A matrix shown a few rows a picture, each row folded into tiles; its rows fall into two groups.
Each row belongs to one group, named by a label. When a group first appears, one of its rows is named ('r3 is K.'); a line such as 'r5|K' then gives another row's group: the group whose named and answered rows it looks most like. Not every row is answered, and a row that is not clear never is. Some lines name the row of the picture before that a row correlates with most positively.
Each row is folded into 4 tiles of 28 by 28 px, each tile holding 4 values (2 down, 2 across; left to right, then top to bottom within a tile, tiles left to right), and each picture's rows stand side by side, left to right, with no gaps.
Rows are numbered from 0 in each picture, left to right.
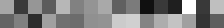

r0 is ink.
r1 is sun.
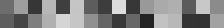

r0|sun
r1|ink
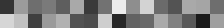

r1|ink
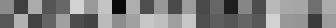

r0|ink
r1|sun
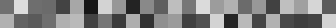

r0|sun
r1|ink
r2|ink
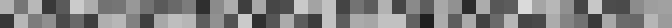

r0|ink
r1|sun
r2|ink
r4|ink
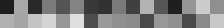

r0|sun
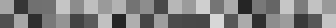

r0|ink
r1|ink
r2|ink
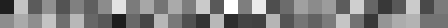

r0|sun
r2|ink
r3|sun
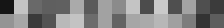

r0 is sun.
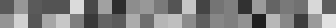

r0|sun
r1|sun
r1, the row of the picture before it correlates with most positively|0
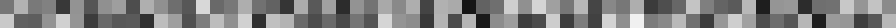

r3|sun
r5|sun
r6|sun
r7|ink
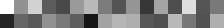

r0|ink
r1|sun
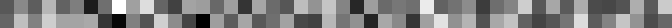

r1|ink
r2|ink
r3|ink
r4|sun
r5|sun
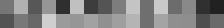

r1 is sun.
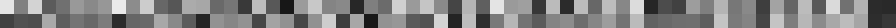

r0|ink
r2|ink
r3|ink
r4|sun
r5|sun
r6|sun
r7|sun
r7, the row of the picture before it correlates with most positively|1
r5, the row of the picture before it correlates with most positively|1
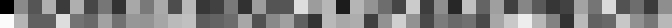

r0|sun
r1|sun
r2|ink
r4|sun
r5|sun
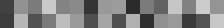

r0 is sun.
